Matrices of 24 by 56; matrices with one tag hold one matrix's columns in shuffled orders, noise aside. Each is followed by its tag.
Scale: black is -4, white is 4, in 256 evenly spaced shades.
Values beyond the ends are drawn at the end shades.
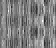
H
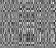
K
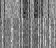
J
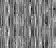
H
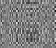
K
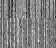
J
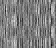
H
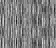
H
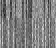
J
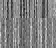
J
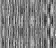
H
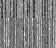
J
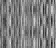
H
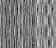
H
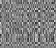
K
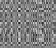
K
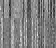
J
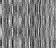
H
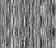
H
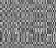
K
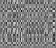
K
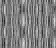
H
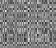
K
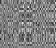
K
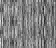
H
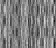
H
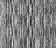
H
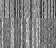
J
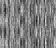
H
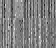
J
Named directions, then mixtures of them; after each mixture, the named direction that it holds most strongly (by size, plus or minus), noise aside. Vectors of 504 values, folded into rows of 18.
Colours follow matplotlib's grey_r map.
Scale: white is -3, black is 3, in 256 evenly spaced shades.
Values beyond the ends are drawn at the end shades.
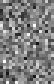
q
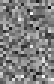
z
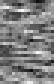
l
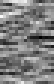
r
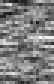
r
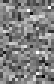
z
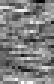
l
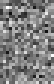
q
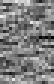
r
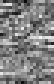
r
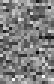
z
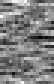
r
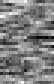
r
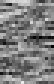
r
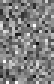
q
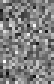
q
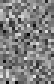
q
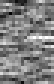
r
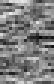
r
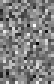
q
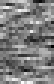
r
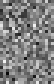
q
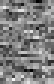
l
